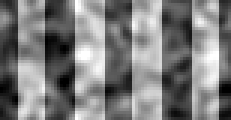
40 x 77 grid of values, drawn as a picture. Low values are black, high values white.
No lone cell stands out from its neighbours. No overall slope runs across the table. The centre is the ninth with the highest average. Overall the values sit about 50% of the way up the scale. Stripes running up and down repeat 4 times from left to right.
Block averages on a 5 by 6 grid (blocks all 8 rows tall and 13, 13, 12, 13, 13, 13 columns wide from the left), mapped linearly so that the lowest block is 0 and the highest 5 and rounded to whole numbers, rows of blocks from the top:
2 1 3 2 1 3 | 1 0 4 3 1 3 | 2 0 5 3 2 5 | 2 1 3 2 1 3 | 2 1 3 3 1 2
